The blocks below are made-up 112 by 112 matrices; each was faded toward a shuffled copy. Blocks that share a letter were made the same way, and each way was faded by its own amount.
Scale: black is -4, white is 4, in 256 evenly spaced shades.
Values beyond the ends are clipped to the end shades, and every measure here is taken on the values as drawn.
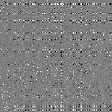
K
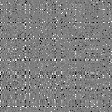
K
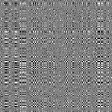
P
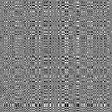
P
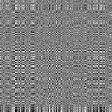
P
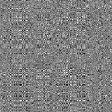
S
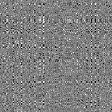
S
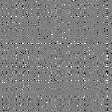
K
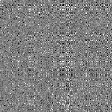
S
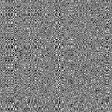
S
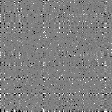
K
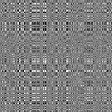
P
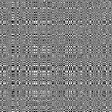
P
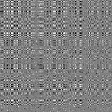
P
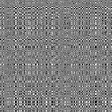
P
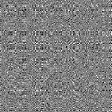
S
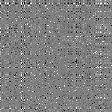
K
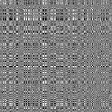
P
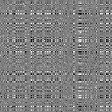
P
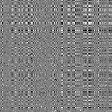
P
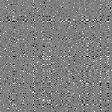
K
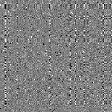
S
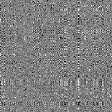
S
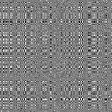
P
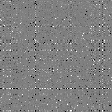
K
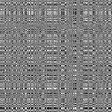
P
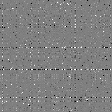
K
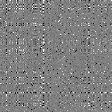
K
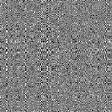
S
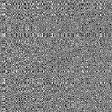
S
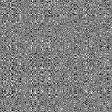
S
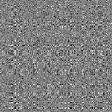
S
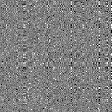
S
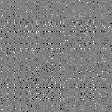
K
